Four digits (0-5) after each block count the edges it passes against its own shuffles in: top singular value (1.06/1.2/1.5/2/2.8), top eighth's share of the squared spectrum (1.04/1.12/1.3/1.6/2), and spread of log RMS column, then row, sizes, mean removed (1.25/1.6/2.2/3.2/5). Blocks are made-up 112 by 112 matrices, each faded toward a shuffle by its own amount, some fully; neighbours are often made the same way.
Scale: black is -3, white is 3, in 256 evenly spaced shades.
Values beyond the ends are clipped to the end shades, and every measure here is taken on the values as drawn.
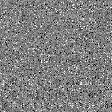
4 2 1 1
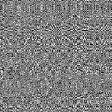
5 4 3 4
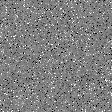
0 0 0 0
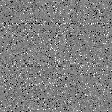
4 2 1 1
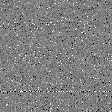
4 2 1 1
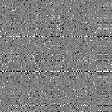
5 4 2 3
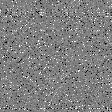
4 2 0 1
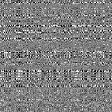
5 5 3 4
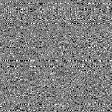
4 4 2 3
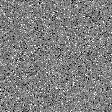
2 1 0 1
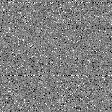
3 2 0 2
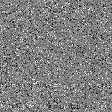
3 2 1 1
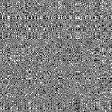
5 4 2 3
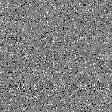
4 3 1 2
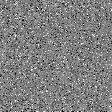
2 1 0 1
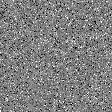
0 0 0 0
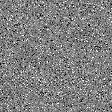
3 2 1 1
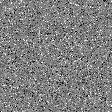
0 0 0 0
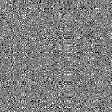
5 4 2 3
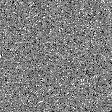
2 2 0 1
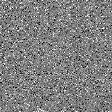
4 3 1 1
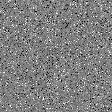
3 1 1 0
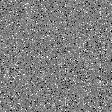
3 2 1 0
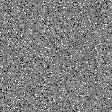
3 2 1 1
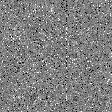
3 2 1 0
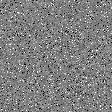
2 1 0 0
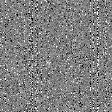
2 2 3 0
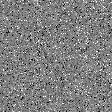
0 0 1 0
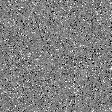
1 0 1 0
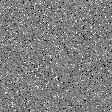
0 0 0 0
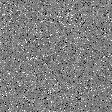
2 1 0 0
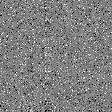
3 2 1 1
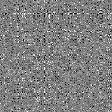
4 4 3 2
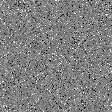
2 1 0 0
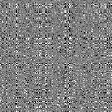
5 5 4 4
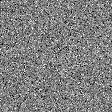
0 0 0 0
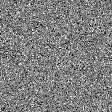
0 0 0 0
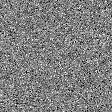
1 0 0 0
